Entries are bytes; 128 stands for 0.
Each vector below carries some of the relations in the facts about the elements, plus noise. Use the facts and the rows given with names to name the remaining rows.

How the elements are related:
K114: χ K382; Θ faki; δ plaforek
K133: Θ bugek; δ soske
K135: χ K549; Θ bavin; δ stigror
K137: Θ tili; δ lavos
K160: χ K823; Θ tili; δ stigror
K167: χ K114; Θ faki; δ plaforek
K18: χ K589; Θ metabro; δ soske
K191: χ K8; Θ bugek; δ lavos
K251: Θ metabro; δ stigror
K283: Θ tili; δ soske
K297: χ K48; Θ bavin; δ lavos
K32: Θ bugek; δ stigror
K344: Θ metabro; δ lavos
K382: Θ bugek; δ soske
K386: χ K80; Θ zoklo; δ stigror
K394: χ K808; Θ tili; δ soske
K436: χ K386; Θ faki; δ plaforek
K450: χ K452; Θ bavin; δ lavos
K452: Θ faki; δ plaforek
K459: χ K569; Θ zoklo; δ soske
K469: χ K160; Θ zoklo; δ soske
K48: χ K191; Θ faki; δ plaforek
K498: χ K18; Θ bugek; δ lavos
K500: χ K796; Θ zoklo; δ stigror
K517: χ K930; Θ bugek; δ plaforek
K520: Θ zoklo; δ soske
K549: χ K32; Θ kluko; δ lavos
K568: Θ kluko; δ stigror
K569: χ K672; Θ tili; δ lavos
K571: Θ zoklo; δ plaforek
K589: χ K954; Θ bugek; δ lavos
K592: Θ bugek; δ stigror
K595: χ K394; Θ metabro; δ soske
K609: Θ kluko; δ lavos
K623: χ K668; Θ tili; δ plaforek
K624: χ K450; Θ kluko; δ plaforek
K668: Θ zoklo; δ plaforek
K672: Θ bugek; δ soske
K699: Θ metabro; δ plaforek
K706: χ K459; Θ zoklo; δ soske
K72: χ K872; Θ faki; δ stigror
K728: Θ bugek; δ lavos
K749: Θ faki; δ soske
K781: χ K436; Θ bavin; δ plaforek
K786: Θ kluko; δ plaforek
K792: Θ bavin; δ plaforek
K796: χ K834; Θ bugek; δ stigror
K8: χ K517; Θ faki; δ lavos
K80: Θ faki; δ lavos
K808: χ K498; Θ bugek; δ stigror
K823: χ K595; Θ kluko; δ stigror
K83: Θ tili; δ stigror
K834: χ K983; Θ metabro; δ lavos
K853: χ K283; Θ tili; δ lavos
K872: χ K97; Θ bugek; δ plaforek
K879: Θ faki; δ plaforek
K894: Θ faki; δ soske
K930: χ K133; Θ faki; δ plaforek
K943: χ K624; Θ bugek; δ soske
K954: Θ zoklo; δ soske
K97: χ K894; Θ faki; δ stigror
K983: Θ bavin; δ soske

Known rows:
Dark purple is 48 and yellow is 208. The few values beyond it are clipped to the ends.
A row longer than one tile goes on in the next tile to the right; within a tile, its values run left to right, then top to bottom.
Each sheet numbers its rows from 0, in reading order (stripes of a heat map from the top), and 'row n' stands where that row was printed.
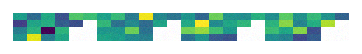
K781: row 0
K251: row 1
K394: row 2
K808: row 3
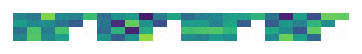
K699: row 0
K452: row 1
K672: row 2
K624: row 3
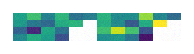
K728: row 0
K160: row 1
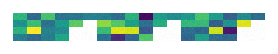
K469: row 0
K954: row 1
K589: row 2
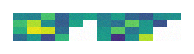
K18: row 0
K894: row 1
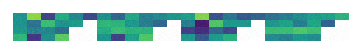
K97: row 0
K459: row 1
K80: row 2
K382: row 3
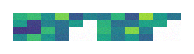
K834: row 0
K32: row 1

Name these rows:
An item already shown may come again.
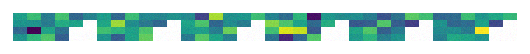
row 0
K191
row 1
K706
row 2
K623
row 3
K954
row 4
K983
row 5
K517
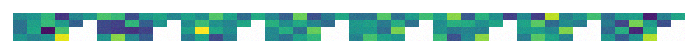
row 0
K167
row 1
K450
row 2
K595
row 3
K571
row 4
K872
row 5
K72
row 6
K623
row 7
K452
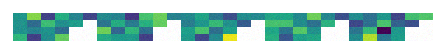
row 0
K97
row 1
K568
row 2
K749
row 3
K500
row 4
K792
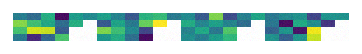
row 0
K954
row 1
K823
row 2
K571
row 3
K930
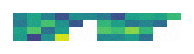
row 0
K749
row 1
K283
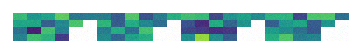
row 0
K853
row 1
K668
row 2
K450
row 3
K135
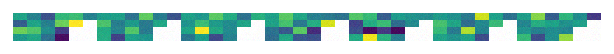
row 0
K823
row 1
K386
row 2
K595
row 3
K498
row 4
K297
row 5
K83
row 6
K72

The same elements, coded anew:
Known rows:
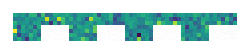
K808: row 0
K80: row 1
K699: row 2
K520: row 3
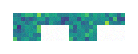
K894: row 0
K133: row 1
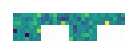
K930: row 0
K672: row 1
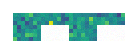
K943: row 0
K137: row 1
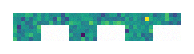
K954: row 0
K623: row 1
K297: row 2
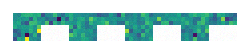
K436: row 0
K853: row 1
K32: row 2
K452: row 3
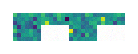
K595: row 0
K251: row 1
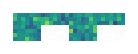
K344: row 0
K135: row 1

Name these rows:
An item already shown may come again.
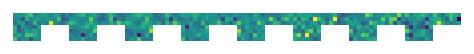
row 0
K943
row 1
K792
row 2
K781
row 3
K469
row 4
K83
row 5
K450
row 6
K568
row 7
K595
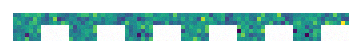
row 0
K452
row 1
K749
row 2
K97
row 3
K80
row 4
K8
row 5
K517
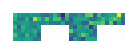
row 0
K589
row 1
K823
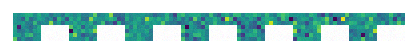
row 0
K706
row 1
K8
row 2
K728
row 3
K394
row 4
K595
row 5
K386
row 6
K781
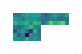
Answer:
K872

